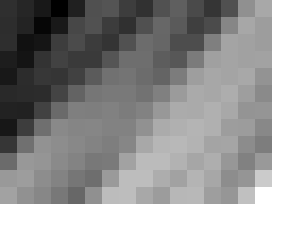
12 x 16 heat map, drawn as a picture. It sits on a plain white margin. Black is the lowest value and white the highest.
Mirror symmetry: none. Calmest part: middle right. Grain: diagonal, up to the right. Slope: up to the bottom right. Ninth with the lowest average: top left.
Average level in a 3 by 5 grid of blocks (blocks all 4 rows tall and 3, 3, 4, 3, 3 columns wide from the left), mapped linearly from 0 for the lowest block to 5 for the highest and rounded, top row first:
01224
13354
43555
